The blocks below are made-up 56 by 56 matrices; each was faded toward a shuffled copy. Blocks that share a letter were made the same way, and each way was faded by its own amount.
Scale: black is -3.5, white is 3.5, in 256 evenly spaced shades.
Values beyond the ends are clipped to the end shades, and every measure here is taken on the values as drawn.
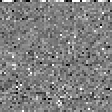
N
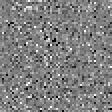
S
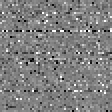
N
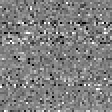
N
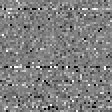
N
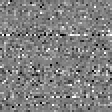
N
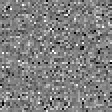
S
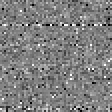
N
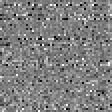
N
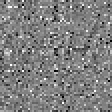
S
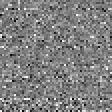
N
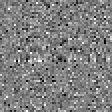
S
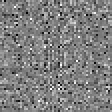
S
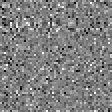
S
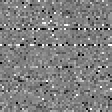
N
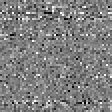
N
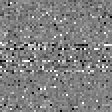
N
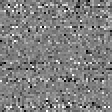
N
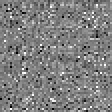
S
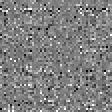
S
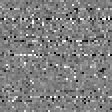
N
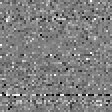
N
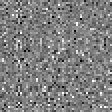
S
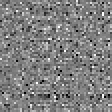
S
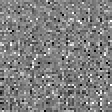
S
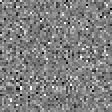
S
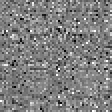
S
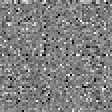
S
